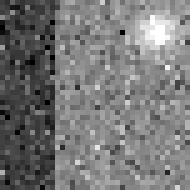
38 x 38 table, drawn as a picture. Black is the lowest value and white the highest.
Stripes: none. Ninth with the highest average: top right. Bumps: one, in the top right. Seam: vertical, 30% of the way across, the right part higher.
